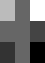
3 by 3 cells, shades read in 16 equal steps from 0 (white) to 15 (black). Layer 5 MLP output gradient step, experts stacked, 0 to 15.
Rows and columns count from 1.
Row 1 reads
4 9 0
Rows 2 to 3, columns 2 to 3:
9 11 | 9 15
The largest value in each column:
12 9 15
